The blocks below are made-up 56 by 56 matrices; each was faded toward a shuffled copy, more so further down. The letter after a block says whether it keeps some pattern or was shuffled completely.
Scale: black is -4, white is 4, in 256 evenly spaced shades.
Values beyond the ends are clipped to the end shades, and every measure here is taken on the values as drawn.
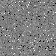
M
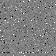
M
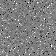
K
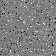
K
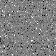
M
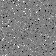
K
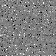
M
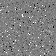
K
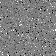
K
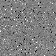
M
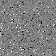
M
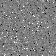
K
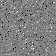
K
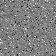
K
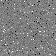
K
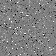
K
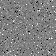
K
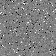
K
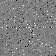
M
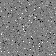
K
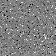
M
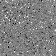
K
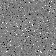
K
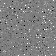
M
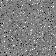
K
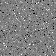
K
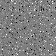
M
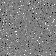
K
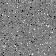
K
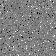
K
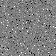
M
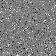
K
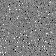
M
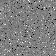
K
